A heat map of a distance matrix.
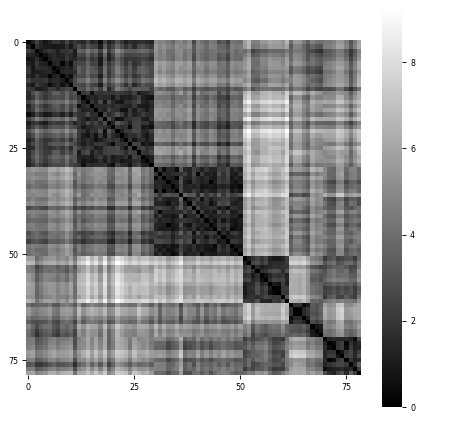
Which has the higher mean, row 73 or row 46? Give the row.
73
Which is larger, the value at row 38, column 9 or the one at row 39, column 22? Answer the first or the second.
the first
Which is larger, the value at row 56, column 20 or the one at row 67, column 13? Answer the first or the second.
the first
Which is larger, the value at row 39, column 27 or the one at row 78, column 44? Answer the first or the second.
the second
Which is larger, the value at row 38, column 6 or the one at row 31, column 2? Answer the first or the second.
the first
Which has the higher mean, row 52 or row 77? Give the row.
52
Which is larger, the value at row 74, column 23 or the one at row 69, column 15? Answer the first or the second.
the first
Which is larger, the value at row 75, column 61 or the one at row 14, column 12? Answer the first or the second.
the first
